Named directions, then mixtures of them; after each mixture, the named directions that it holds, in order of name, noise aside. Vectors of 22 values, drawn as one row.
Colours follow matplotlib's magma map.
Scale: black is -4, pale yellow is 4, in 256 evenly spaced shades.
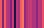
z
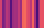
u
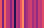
z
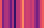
u, z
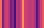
u, z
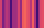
u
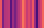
u, z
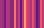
u, z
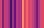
u, z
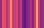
u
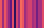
z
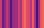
u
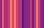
u, z
